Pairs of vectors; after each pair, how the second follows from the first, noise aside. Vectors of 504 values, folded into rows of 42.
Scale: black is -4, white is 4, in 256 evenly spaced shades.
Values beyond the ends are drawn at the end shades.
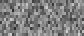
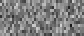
reversed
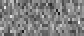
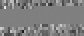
partly zeroed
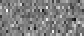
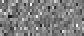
reversed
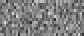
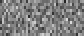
reversed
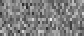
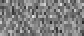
reversed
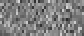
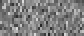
reversed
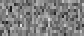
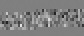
partly zeroed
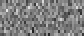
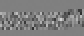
partly zeroed
